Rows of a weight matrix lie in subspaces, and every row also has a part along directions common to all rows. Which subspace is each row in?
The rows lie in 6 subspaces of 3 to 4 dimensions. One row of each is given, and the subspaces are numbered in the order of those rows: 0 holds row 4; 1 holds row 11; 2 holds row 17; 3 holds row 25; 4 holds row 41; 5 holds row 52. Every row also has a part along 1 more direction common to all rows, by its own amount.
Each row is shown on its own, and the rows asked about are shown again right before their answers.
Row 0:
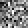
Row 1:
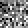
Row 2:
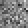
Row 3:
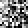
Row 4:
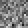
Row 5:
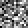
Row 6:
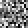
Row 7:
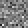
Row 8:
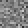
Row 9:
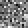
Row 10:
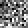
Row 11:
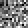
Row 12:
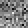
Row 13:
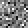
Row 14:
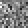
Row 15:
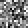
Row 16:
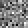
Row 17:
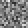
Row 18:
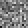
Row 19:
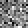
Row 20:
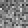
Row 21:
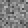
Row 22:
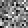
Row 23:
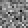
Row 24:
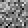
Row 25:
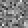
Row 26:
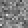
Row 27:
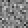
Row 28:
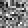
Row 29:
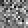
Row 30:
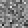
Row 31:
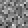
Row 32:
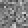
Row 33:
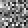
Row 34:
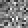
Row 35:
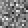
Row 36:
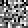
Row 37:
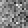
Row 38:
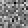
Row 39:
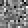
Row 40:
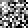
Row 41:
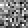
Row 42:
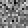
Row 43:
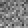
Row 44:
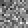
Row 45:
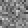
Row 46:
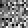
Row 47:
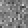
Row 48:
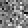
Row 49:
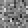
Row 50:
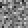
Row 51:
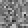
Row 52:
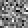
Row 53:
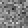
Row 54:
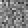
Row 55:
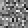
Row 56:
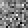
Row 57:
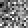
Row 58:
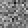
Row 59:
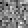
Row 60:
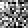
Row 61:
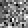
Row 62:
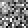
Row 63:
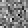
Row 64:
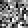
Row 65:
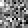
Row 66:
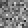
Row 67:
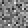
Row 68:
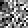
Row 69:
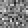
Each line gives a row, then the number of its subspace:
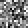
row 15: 2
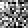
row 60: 0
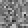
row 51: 0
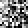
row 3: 4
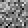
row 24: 0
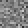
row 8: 3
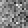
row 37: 4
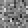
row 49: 1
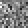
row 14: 1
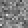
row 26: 3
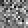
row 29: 5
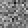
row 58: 1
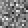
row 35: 5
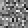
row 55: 5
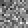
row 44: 5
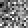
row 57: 0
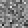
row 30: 3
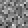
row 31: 0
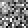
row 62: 2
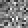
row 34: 2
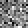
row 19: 4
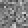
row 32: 0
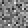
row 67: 4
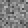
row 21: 2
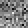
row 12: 4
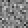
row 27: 2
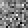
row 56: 2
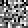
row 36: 1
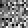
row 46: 3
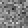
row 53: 4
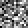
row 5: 5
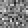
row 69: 1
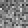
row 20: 4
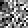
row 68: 4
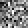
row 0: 2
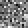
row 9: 4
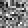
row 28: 2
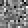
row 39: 1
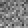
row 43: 0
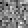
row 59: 0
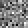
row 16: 3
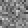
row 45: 5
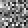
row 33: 3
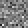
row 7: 3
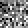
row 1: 1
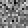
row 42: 1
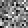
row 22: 5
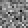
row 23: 2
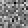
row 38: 1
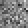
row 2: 0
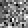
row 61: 4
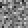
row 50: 1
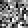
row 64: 0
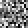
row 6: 3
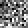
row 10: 4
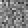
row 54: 2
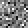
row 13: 4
